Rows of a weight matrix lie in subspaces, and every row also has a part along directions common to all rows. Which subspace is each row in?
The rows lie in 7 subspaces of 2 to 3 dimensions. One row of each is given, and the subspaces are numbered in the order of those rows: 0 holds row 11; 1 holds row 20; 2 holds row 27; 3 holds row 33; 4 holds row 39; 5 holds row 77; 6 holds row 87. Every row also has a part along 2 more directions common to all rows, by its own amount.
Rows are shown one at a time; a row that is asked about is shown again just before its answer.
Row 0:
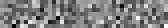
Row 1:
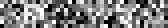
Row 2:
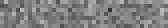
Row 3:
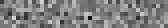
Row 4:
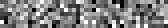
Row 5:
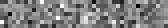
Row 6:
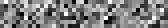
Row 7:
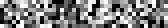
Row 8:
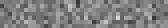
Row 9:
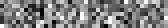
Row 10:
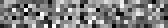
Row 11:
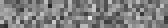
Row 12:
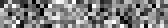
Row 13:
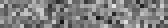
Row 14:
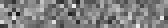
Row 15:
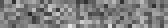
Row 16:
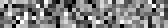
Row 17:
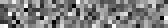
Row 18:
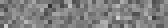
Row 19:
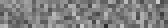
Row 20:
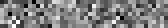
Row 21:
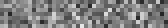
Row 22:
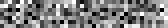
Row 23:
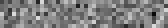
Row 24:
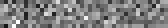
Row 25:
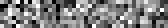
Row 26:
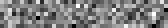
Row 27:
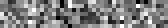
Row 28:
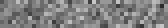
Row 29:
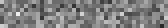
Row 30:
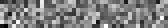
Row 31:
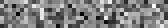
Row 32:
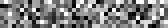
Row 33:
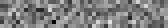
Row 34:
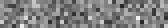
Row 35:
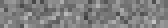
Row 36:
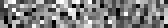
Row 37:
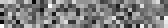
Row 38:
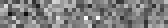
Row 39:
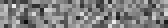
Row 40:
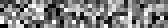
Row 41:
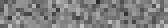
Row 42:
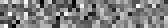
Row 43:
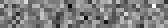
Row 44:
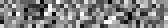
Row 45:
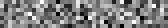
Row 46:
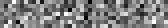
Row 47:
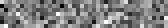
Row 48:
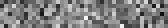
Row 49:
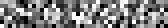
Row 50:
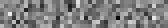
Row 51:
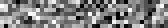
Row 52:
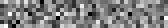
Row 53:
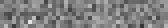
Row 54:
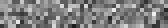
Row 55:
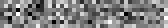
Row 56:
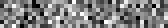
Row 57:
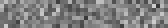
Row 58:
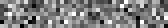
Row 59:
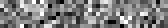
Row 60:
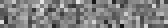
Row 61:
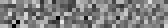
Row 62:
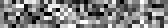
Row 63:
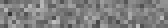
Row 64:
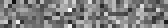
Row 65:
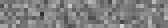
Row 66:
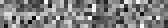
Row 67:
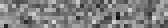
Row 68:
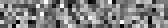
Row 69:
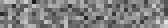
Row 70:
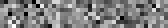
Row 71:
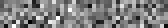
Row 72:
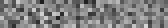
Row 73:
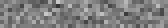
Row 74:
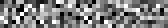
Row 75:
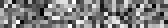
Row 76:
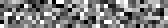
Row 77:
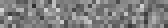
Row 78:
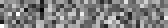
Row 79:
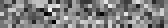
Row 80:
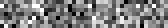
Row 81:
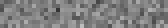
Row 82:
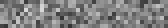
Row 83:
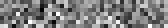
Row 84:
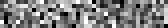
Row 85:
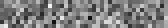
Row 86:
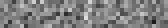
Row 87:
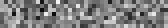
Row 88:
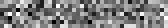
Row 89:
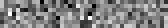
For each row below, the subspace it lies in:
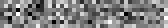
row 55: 5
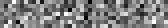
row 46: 1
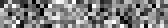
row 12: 1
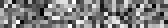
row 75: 1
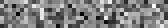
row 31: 4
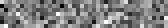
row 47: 4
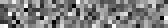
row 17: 2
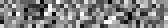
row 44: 6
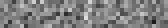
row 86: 1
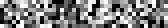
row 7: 1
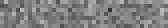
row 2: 6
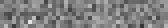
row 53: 0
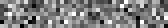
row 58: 0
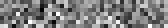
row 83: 0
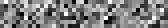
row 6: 6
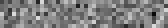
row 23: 6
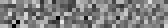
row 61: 0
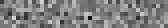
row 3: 0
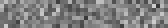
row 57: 5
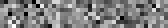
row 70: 1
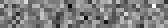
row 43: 4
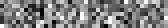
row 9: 2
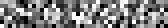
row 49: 5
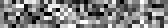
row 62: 3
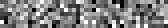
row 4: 2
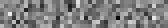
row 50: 4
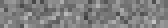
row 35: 1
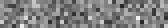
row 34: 0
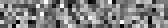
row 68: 2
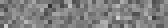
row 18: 4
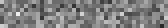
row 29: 4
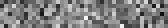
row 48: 5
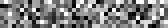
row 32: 6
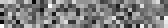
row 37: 4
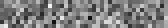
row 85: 0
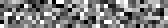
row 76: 3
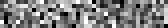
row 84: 2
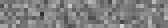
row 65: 2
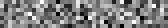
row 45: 3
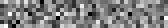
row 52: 3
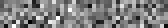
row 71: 0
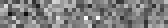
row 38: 5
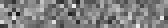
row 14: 2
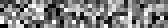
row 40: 5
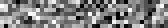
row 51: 4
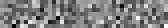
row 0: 0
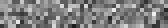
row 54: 6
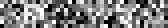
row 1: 3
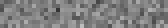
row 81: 5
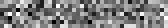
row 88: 5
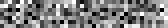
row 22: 5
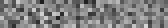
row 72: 3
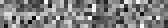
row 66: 0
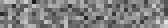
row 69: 4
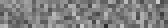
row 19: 6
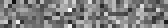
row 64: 1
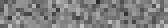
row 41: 5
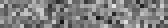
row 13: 5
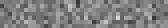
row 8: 4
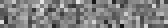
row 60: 2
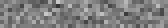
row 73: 3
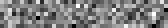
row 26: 6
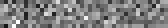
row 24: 6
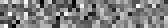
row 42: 3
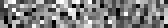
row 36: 2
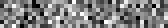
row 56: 0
